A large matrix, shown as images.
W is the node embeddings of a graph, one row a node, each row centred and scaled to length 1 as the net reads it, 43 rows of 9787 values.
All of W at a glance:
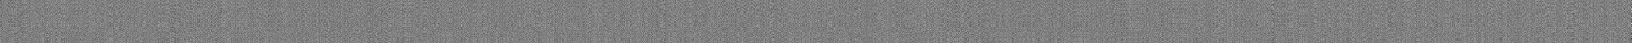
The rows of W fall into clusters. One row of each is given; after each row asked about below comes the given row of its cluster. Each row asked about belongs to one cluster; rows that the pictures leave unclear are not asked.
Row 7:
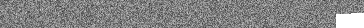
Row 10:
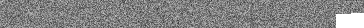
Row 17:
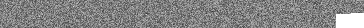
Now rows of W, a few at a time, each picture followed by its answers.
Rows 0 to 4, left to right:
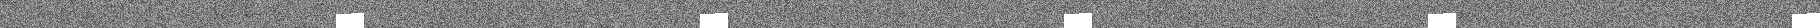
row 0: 7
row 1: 17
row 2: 7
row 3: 7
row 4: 10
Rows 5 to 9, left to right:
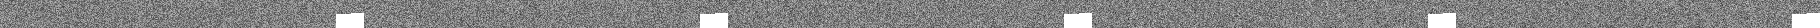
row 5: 17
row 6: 7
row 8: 17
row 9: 17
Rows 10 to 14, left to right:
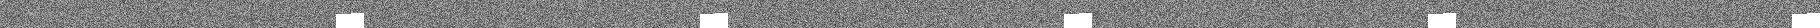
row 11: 17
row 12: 17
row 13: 10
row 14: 10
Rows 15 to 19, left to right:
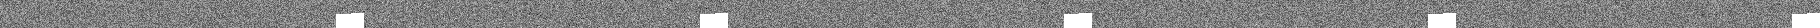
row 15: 7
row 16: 7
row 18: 10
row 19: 7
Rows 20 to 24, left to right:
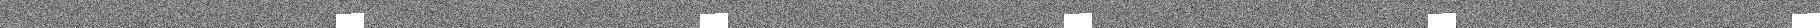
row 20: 10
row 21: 7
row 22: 7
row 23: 17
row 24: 7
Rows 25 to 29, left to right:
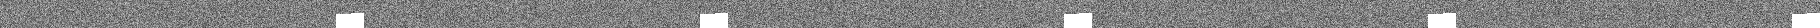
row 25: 7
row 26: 7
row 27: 17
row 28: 10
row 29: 17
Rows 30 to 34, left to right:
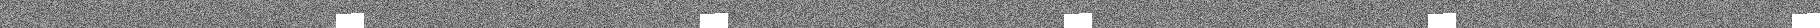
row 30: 7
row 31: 17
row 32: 10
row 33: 10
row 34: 7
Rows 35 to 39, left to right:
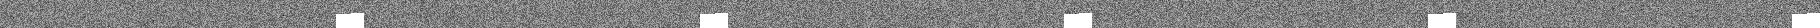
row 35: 10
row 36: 7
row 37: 17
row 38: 10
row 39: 10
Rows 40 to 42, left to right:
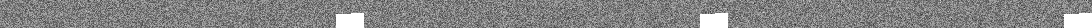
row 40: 10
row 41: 17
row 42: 10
